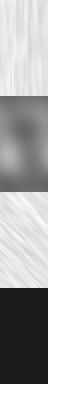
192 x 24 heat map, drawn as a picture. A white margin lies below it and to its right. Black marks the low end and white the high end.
It is made of 4 by 1 panels. Panel 1,1: very high, streaked downward, faint in contrast. Panel 2,1: middling, smooth. Panel 3,1: very high, slanting down to the right, faint in contrast. Panel 4,1: very low, flat.
